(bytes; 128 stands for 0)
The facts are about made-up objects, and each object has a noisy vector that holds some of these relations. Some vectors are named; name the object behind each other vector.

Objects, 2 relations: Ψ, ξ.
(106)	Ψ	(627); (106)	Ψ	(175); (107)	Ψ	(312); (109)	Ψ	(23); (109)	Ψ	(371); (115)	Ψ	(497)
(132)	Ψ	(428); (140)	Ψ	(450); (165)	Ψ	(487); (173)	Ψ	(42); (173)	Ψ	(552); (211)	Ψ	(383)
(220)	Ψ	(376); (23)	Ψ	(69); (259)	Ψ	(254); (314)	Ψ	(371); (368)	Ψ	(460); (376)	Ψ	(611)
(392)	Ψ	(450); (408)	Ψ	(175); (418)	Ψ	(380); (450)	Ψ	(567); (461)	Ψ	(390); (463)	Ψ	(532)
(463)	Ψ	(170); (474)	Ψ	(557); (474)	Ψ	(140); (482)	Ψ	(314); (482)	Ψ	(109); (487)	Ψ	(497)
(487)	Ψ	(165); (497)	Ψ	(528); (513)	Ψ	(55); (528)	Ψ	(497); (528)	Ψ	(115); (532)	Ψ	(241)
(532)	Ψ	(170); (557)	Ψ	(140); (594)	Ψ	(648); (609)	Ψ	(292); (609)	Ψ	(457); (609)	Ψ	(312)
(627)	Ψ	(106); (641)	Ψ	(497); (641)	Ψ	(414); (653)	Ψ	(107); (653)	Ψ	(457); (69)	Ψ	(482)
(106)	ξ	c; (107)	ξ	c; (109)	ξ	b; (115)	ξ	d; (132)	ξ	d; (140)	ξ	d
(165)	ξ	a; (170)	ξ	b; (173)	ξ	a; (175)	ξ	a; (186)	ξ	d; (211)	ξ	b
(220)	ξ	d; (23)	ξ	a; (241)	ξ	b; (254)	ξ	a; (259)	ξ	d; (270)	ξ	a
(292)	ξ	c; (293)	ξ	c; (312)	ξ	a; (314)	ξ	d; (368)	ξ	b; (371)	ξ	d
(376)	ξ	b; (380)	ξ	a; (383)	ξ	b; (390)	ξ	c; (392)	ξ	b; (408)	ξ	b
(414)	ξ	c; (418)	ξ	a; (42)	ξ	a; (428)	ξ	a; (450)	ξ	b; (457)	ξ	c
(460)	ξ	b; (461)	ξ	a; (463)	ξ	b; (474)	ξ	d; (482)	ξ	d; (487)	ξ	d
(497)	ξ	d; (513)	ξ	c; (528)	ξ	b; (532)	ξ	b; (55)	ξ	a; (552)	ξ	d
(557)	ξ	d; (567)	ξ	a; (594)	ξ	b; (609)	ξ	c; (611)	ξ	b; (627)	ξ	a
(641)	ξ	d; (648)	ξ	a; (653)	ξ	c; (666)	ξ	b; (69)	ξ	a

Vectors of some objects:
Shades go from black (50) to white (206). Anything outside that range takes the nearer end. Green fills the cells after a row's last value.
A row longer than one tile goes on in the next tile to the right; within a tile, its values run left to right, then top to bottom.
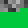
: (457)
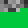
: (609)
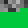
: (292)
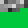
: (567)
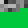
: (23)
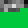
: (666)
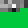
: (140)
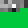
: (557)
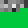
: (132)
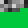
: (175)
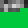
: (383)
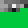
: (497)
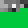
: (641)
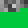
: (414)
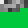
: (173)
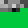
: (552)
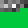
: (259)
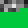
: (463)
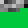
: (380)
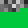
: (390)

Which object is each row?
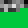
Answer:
(594)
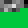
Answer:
(368)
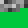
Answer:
(270)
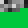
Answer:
(627)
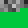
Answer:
(293)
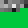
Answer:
(186)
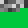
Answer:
(461)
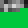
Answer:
(211)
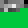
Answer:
(392)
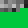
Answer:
(220)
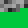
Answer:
(312)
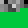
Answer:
(106)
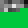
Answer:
(528)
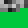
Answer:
(648)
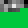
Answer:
(408)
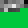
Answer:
(450)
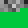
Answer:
(513)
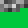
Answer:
(254)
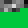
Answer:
(460)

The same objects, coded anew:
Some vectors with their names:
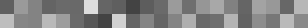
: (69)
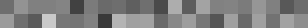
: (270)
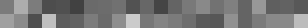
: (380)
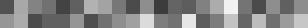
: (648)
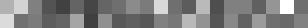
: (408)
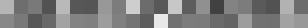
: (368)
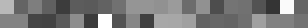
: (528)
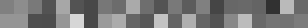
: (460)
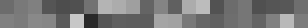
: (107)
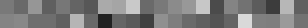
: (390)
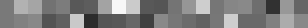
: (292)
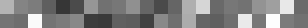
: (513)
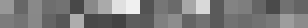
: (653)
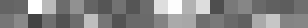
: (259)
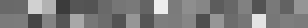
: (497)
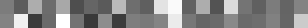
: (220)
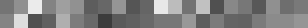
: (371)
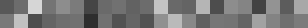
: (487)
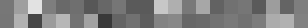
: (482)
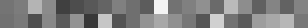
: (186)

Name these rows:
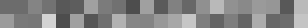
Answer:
(165)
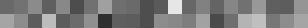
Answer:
(461)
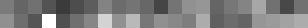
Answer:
(418)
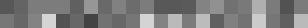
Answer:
(173)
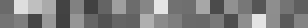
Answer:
(552)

